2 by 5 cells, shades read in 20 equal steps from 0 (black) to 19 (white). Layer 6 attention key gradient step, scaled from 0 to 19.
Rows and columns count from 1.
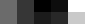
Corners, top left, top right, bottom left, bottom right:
8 19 8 15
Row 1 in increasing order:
0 1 4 8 19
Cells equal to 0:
1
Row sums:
32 32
